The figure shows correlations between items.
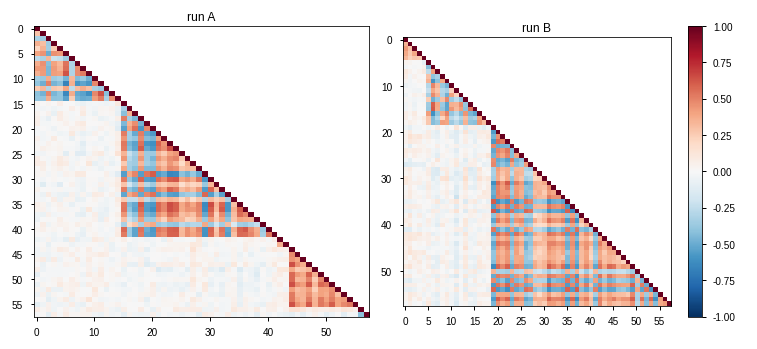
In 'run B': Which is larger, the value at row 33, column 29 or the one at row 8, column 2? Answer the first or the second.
the first
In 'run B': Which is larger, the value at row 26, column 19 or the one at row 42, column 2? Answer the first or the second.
the first
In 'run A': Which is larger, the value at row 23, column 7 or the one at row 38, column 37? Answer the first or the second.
the second
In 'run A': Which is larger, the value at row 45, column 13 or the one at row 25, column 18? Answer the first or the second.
the second
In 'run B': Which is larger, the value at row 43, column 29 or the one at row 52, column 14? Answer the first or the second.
the first
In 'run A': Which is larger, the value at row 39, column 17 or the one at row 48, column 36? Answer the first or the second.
the first
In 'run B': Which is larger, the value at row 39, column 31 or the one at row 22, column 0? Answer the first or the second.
the first
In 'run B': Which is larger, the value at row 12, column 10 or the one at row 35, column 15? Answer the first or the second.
the first
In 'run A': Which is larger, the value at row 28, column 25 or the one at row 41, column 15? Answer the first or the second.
the second
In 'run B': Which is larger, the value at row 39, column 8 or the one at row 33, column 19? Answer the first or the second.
the first
